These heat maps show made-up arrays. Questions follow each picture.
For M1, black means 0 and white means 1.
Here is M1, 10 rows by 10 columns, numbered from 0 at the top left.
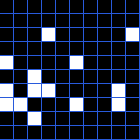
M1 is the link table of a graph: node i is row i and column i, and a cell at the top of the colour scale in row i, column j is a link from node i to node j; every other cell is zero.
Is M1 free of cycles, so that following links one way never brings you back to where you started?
yes
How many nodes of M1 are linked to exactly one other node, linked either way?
2
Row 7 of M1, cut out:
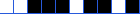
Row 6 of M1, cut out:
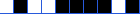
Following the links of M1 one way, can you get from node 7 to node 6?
no
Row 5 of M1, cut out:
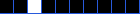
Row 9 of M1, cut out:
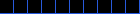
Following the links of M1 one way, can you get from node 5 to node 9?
yes
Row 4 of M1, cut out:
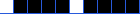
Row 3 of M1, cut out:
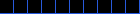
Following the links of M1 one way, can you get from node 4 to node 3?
yes
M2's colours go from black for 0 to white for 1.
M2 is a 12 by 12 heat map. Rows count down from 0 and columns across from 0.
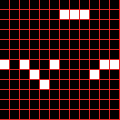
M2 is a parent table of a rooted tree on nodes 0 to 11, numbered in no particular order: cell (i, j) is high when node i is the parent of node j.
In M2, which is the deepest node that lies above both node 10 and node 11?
6
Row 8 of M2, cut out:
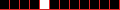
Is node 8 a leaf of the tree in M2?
no
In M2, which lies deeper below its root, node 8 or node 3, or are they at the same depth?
node 3
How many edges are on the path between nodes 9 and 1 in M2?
2
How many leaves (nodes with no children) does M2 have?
8
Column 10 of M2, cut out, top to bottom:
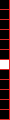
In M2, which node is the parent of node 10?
6
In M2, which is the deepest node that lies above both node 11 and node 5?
6
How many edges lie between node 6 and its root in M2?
1
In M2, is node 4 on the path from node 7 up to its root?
no
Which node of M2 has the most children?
6
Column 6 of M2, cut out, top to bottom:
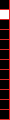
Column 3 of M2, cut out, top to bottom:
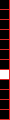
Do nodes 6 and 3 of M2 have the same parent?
no
